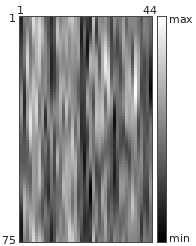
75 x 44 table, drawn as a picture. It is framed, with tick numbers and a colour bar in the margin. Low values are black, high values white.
Histogram: bell-shaped. Average level on the scale: 50%. Grain: streaks running down. Stripes: upright, repeating 4 times.
